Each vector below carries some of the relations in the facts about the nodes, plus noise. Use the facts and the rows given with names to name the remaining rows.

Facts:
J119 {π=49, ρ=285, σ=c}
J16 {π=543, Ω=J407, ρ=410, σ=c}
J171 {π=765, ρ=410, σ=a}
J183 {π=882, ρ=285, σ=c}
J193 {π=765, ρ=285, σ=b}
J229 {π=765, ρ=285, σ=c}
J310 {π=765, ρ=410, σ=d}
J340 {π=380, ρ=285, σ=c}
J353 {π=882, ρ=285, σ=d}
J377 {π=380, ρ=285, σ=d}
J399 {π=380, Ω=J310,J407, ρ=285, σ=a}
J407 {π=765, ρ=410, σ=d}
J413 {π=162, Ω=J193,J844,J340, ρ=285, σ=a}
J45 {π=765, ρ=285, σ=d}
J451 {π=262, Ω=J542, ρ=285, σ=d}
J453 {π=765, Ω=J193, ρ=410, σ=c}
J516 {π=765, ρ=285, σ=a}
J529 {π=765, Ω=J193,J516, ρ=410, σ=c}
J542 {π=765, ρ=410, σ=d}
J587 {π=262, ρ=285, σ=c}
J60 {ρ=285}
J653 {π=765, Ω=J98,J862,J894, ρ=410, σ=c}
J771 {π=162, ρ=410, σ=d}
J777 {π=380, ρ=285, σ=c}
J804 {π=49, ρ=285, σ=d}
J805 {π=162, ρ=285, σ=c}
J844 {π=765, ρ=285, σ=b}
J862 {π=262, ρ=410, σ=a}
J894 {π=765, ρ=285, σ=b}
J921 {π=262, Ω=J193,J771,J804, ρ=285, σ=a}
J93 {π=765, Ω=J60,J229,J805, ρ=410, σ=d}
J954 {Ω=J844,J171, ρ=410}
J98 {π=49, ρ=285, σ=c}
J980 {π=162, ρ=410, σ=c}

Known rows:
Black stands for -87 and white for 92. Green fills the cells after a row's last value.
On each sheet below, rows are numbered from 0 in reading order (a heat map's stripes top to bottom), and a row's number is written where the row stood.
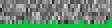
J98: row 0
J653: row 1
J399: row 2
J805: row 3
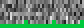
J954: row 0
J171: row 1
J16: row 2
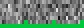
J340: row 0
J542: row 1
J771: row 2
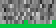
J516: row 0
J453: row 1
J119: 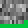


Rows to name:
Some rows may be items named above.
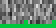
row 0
J451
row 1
J399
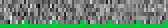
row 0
J16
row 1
J862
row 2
J60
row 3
J804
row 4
J229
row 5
J805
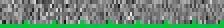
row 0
J377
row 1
J921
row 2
J980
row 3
J229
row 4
J413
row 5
J45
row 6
J45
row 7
J894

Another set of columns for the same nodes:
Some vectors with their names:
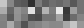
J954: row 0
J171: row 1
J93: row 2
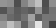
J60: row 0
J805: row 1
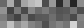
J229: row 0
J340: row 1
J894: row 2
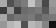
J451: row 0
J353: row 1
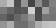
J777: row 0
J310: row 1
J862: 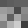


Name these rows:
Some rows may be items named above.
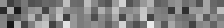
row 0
J921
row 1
J862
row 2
J16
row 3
J954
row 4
J980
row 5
J16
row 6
J804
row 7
J771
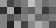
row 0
J921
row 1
J587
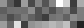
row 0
J399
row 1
J45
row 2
J183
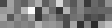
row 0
J771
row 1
J653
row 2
J413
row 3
J516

